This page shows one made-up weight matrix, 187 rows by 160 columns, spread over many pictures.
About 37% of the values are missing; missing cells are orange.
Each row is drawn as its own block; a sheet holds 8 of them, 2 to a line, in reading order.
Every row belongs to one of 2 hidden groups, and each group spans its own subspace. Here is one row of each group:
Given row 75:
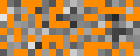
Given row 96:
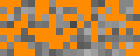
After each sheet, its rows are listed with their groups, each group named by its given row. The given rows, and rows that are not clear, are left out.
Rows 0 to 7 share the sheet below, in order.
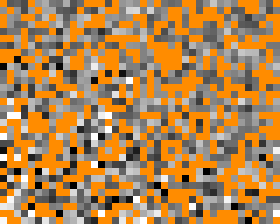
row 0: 96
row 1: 96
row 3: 75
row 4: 96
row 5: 96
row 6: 75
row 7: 75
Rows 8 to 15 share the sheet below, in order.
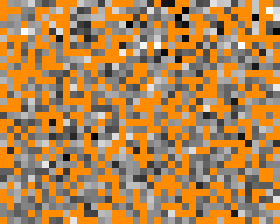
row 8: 96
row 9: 75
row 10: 75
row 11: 75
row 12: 96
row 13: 75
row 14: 75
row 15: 75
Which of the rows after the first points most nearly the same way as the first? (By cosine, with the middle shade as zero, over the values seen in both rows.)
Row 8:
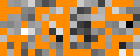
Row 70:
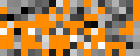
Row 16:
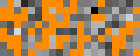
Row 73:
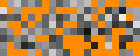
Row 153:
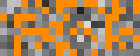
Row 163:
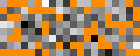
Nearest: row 70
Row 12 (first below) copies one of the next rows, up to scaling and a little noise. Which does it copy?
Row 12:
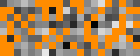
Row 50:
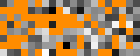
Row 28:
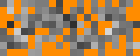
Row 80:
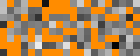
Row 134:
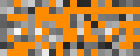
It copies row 50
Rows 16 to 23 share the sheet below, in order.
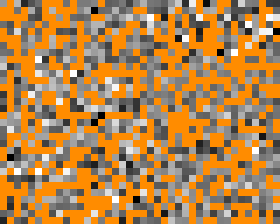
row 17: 75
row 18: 75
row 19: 75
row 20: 96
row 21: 75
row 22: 75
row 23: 96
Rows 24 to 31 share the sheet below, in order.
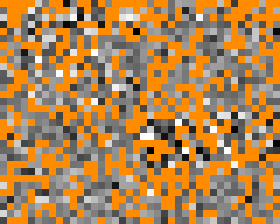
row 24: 75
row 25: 75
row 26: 75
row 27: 96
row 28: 96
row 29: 75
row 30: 75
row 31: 75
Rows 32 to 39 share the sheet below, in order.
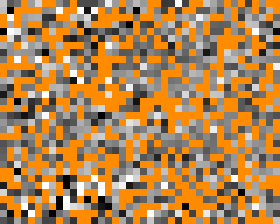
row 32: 96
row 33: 75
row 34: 75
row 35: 96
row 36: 96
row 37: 75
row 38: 96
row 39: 96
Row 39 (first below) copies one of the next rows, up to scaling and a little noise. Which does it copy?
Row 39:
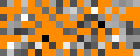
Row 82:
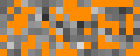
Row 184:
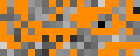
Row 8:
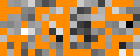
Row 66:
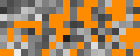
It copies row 184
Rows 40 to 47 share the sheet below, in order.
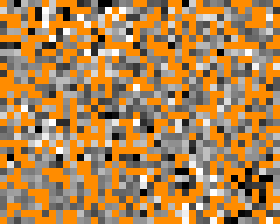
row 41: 75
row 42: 75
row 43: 75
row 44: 96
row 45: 96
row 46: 96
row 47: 96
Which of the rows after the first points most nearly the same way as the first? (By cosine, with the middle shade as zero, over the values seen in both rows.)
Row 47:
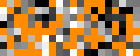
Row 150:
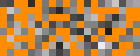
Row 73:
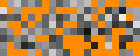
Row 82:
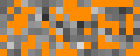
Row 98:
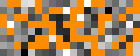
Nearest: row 82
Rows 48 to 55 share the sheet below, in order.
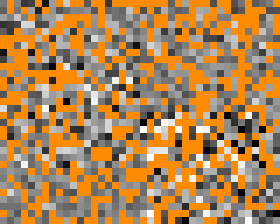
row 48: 75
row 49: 96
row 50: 96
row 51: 96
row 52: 75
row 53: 96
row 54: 75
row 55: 96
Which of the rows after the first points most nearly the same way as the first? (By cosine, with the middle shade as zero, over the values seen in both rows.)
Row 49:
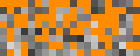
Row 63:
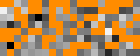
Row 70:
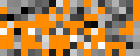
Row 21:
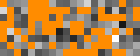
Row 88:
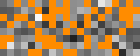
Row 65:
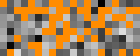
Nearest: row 88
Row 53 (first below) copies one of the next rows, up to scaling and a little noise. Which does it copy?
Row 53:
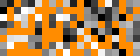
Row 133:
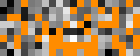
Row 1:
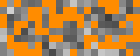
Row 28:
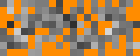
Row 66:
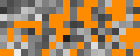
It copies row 66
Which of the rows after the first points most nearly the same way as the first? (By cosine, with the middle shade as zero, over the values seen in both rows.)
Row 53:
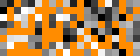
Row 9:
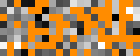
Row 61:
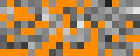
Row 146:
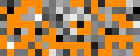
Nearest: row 146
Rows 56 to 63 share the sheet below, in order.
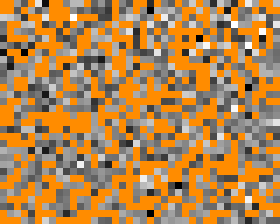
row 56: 75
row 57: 96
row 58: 96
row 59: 75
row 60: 75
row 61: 96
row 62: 96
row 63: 96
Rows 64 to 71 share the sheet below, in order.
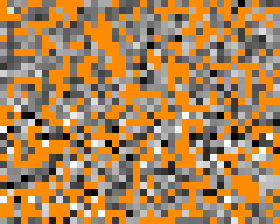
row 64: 96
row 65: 96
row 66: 96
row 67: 75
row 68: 75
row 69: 96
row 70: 96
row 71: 75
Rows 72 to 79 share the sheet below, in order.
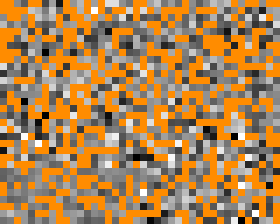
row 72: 96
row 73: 96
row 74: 96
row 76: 75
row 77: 96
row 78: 96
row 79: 96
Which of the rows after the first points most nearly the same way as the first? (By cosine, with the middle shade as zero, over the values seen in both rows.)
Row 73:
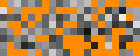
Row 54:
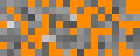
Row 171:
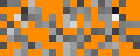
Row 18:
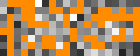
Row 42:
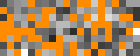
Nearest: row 18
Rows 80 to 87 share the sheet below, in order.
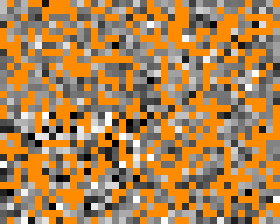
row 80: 96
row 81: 75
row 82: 96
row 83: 75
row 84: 75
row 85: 96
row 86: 75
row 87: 75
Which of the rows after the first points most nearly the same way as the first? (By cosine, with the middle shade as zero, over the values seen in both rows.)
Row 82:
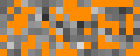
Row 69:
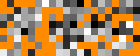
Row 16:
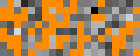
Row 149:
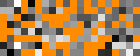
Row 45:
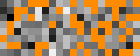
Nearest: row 45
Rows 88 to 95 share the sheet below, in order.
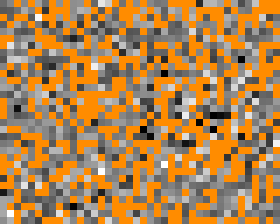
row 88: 96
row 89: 96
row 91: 96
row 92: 96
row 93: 75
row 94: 96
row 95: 75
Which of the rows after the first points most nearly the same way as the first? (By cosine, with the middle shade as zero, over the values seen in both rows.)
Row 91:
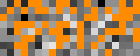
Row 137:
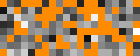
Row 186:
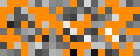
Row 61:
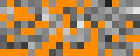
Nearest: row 137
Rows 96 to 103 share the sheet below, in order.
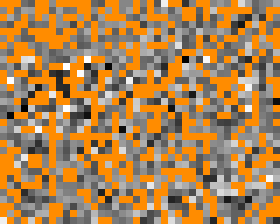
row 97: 96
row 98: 75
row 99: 75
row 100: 96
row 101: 96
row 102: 75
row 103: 96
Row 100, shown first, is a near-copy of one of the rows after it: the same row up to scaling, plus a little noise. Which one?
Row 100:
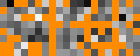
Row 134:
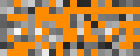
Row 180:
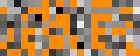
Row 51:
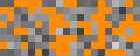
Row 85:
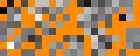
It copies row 85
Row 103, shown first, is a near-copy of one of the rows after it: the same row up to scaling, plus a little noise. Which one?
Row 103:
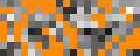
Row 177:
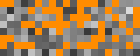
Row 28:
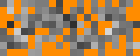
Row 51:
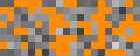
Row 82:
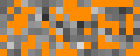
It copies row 177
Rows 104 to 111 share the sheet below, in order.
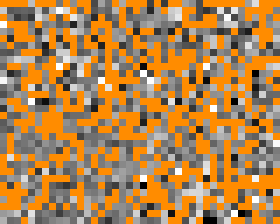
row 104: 75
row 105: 96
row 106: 75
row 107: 75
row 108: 96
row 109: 75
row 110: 75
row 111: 75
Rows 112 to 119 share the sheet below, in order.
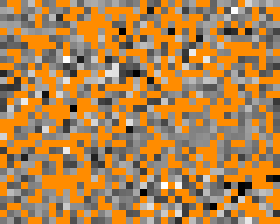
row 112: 96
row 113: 96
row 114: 75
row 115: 75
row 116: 96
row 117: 75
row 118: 96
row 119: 96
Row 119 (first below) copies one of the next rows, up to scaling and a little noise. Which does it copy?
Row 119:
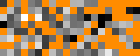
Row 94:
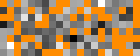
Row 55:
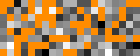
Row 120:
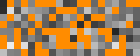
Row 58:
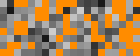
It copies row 94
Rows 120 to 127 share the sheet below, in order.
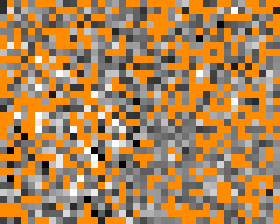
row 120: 96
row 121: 96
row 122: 75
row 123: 96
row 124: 75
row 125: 75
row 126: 96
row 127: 96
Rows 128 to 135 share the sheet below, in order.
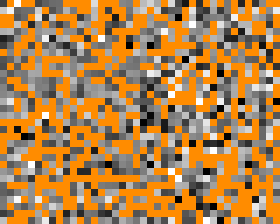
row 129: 96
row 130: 96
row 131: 75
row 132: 75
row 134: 96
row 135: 75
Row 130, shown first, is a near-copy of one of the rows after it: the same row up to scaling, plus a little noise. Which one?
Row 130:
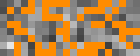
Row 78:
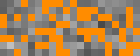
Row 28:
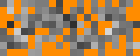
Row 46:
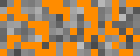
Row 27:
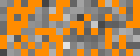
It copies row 78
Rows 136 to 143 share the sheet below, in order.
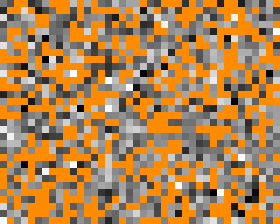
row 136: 75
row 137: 75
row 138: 75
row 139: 96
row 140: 75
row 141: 75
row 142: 75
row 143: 75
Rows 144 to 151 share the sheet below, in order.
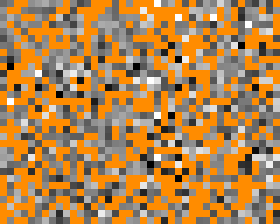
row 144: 96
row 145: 75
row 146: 96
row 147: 75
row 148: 75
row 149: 96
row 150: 75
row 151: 75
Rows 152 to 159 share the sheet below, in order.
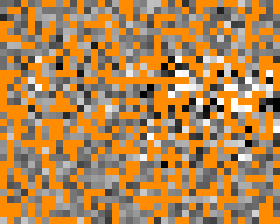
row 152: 96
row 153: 96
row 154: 75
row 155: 75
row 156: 75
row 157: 75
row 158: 75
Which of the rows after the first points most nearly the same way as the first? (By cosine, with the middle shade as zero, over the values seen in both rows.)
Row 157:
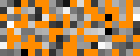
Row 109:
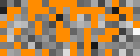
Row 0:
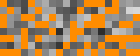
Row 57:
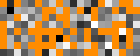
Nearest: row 57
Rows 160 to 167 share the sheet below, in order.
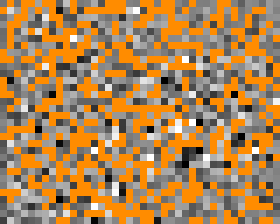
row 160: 96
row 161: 75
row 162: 75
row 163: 75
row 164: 75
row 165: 96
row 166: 75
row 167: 96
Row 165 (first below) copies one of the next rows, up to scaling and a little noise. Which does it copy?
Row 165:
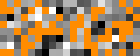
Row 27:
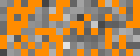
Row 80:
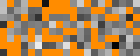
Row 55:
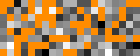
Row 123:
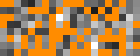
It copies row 55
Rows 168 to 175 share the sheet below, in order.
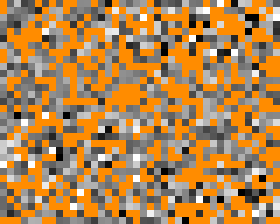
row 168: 75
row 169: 75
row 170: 75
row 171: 75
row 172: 75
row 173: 75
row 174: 96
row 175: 96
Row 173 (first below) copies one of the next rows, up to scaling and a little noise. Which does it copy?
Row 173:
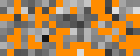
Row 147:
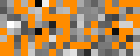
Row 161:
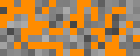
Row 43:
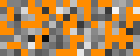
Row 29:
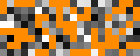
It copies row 43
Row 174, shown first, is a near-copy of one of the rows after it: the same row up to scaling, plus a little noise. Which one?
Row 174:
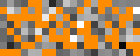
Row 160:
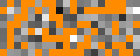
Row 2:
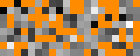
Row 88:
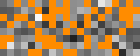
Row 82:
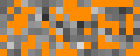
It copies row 160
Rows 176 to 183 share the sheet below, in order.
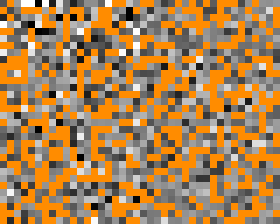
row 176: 75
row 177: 96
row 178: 75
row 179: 96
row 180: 96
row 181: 75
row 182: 75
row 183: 75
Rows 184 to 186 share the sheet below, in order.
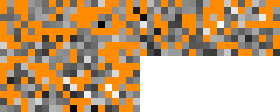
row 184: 96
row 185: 96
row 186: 75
